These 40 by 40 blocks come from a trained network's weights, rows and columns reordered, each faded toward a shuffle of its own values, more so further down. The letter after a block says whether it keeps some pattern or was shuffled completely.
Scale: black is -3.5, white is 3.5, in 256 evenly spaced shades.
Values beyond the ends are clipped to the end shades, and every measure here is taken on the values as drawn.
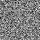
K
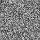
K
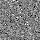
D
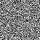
K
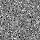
D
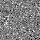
K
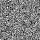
D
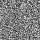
D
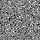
K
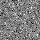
D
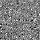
K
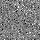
D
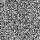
K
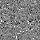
K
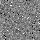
D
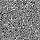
D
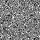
D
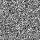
D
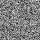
D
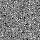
D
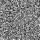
K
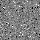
D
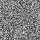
K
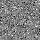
D
